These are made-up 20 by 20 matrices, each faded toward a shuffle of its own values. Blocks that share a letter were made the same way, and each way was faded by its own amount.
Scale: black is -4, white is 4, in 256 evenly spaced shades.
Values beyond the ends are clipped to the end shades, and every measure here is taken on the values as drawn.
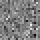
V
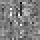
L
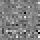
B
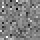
V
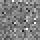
V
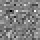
B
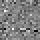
B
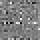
B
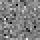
V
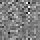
L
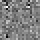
L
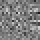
L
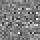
B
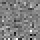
B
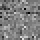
B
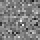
V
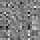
L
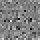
B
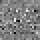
B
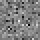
V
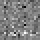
B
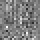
L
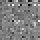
B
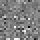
B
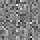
L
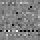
B
